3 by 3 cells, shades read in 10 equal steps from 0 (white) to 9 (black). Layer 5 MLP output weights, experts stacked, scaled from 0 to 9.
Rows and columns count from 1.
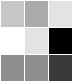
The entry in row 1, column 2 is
3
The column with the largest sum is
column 3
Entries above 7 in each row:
0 1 0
